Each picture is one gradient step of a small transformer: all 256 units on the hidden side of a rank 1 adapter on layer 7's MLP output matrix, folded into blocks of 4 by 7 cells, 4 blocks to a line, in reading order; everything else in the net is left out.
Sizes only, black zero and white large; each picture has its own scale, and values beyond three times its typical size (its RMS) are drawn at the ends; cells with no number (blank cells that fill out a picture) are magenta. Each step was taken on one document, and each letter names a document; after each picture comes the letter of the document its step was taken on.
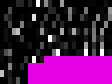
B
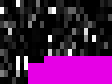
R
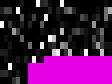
B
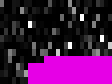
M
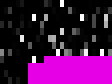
B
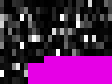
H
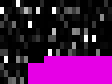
R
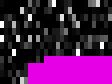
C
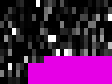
B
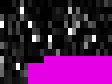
H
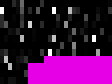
R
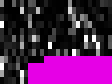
H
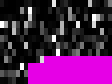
C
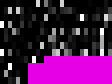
B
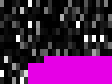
M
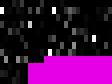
R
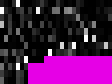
R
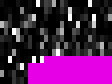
C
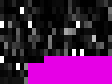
H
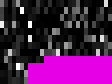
M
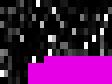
B
